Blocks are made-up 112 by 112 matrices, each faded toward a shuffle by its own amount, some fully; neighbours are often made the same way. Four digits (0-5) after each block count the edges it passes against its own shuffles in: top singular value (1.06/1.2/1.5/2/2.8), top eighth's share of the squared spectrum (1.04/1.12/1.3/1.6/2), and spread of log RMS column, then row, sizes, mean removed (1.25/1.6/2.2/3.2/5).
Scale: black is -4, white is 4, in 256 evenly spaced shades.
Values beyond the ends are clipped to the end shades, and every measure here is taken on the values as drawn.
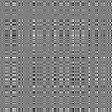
5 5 5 5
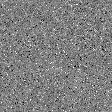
0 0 0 1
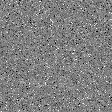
0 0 0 0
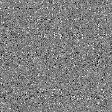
1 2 2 3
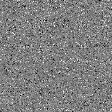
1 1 1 2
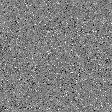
0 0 0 1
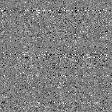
2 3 3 3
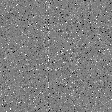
2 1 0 0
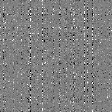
3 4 4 3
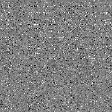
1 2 2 3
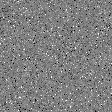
0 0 0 0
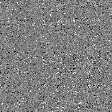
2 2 2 2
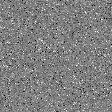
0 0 0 1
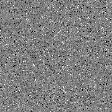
1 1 2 2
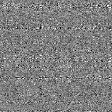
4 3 1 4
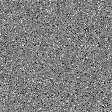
2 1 0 1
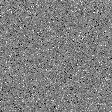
0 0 0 0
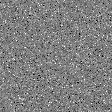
0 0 0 0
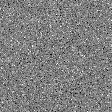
0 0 0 0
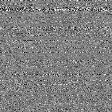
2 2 0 4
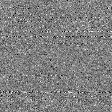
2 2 0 3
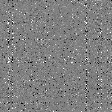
2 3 2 2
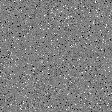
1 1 0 0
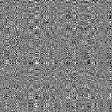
5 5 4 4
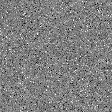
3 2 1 0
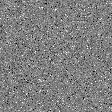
1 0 0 0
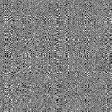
5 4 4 3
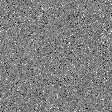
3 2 0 0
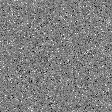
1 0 0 0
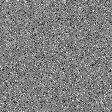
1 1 0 0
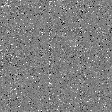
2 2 2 1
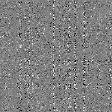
2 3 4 3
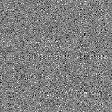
4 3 2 2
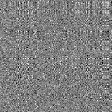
5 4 3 3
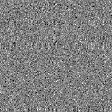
4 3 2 2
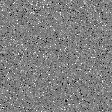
3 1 0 0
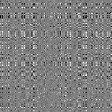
5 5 4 4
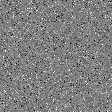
1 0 0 0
